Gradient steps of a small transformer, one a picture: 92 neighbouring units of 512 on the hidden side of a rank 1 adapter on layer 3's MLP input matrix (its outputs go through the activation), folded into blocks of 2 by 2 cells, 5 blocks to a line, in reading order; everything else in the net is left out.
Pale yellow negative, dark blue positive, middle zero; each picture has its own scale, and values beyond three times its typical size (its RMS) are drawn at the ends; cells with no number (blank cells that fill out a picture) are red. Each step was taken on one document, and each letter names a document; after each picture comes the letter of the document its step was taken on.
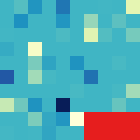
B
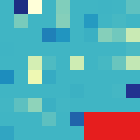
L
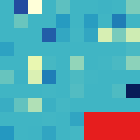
L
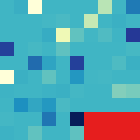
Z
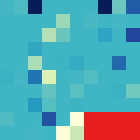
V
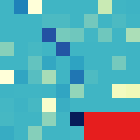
Z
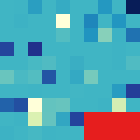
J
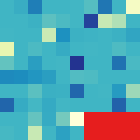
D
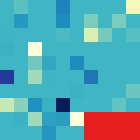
B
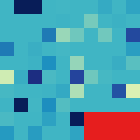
Z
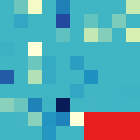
B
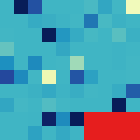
D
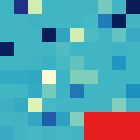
D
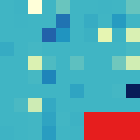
L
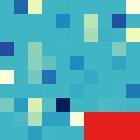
J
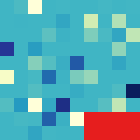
J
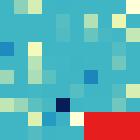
J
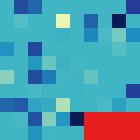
J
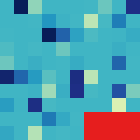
D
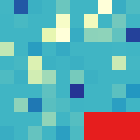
V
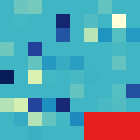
J
